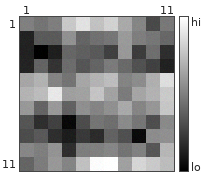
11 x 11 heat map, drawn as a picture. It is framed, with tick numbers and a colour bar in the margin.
On average the colour sits 50% of the way up the scale. No single row or column stands out from its neighbours. Horizontal stripes repeat 2 times down the table. Streaks run across, left to right.
